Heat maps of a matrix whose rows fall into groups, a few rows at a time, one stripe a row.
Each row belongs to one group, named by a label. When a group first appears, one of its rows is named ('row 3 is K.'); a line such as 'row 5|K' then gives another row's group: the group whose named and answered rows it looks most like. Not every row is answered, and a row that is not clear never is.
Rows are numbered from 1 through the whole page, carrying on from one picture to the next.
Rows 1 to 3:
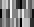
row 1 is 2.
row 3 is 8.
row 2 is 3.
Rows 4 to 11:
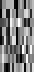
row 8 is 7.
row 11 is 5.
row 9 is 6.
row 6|3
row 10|2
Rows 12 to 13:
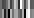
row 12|5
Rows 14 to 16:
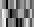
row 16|2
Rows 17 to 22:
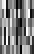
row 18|8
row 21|3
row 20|2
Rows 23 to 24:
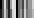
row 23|7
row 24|7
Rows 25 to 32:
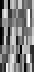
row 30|8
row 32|3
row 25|7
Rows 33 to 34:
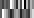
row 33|3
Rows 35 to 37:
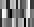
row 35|8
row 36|2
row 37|3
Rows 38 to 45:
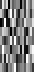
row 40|7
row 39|5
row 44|2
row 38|2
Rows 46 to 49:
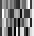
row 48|2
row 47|6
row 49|6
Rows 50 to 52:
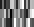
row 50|3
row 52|5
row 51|6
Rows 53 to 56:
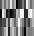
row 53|2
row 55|3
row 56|3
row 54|6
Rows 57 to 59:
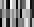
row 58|8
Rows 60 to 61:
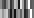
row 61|6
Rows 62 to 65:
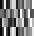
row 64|6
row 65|7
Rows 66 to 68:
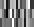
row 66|8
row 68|3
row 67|5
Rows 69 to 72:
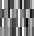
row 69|6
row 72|6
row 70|8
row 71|6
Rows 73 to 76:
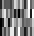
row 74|2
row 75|7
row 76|3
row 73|5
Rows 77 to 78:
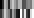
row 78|7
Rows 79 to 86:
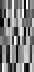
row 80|3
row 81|7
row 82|3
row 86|6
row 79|3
